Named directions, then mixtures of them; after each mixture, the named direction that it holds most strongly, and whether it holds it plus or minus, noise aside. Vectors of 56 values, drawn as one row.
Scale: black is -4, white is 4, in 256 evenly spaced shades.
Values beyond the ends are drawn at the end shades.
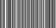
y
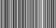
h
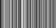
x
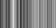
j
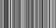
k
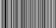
y, minus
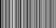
x, plus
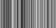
x, minus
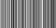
h, plus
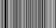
y, minus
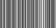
y, plus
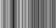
j, minus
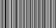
y, minus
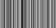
x, minus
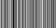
h, plus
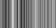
j, plus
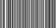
y, plus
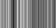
j, minus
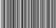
x, minus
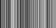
j, plus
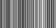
h, plus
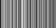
x, plus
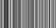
k, plus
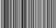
x, minus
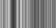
j, minus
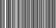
y, plus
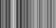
j, plus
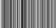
x, minus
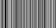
y, minus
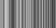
j, minus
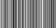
h, plus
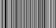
y, minus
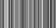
k, minus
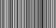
h, minus
